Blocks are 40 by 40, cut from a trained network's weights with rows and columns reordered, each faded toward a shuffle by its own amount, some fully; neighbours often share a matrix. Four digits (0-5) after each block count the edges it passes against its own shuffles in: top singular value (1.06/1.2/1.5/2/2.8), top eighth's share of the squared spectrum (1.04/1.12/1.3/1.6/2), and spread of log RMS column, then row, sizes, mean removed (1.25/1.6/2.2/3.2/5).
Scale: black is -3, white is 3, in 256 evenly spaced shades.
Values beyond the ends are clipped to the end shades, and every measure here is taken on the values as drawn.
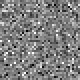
2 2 0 1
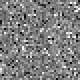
0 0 0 0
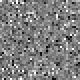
0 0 0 1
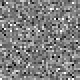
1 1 0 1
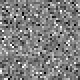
0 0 0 0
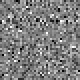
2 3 0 1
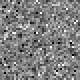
0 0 0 0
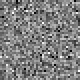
0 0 0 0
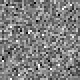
0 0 0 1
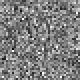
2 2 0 1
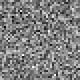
0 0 0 0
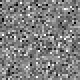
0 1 0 1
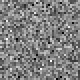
0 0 0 0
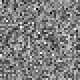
0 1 0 0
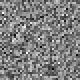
0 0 0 0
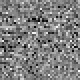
3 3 0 2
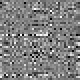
3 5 2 3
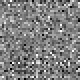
3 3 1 2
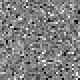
1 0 0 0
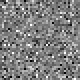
3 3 1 2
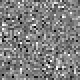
1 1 1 0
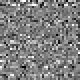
3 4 0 3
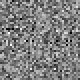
1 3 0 1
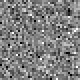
2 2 0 0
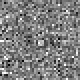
2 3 1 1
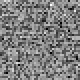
1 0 0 0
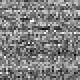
3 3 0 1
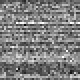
4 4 0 2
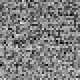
2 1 0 0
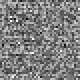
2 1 0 0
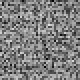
2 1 0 0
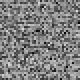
1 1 0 0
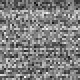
3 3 0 0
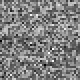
1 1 0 0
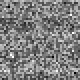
1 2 0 0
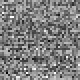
2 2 0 1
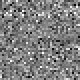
2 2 0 1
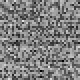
2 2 0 0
